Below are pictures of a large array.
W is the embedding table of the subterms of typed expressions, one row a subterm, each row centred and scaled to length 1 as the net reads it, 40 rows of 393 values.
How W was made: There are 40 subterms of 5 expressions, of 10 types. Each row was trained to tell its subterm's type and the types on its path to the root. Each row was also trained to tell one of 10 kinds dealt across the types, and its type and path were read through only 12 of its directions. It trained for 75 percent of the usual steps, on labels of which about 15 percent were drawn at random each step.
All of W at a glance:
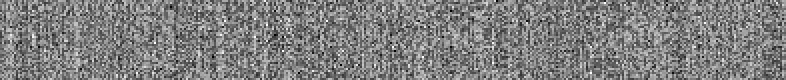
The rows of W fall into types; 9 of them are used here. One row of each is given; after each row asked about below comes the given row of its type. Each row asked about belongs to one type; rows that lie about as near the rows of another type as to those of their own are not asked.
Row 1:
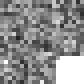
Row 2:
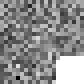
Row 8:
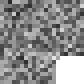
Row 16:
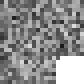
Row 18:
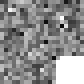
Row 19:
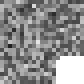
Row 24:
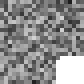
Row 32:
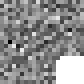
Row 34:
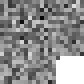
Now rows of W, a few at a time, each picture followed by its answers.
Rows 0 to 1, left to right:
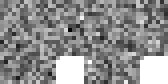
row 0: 18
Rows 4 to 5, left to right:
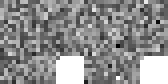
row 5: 1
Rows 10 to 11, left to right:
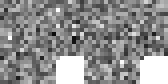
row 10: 1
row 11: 19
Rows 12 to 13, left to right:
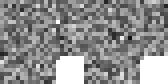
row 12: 24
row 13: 2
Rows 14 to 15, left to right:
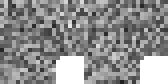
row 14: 32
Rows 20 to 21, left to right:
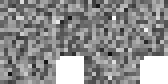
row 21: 16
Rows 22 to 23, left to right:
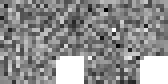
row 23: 18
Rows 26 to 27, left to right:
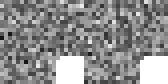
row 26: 19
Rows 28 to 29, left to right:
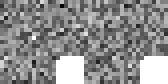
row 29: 32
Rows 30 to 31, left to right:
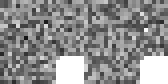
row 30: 18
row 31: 19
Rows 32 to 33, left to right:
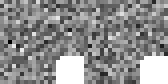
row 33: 19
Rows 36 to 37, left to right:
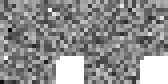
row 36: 18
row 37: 2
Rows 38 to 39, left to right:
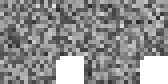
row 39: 16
